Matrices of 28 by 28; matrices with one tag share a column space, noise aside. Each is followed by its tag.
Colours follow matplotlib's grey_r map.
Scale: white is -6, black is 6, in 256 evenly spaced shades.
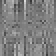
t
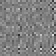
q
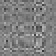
q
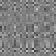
q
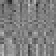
t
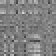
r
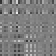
r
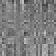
t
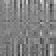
t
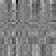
t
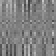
t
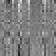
t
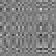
q
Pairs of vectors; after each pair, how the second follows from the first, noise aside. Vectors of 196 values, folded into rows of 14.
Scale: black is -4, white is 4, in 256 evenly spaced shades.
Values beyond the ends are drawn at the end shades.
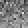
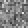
sign-scrambled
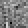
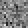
sign-scrambled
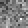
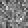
sign-scrambled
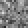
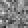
copied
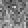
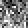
scaled up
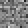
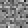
copied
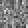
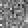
shuffled
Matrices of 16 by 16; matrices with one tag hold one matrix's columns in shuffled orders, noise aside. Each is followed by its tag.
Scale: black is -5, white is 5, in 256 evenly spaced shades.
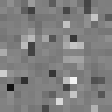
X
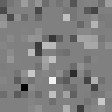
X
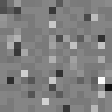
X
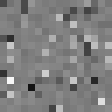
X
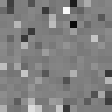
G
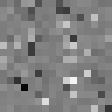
X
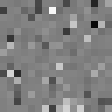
G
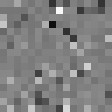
G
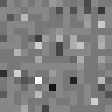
X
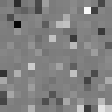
G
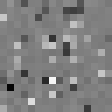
X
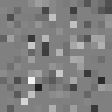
X
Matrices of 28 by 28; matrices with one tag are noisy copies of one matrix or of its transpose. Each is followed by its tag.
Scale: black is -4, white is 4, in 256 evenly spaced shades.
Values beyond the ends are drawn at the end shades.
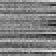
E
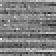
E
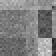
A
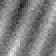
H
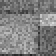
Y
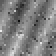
H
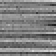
E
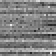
E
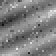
H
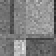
Y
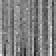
E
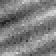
H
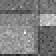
Y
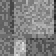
Y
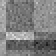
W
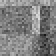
W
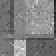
Y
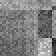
A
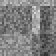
W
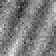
H
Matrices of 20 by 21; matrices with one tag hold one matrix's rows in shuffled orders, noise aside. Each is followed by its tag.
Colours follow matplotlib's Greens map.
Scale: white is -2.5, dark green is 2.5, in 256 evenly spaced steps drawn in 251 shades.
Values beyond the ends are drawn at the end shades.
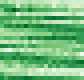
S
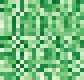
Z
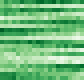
S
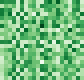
Z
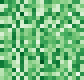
Z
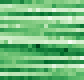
S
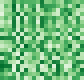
Z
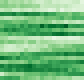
S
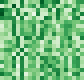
Z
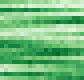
S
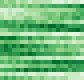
S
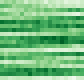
S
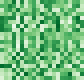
Z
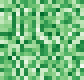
Z
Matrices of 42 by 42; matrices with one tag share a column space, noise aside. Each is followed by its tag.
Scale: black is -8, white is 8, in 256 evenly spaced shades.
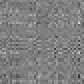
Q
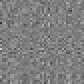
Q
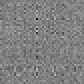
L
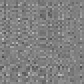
L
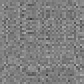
L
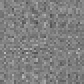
Q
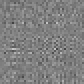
Q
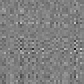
Q
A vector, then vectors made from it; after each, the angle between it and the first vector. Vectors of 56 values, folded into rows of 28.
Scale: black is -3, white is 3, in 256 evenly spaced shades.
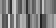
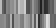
orthogonal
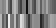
nearly parallel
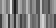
nearly opposite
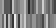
partly aligned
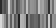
orthogonal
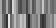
nearly parallel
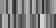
nearly opposite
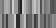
partly aligned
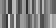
nearly parallel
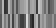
partly opposed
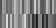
orthogonal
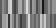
nearly opposite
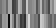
nearly opposite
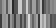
nearly opposite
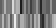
partly aligned
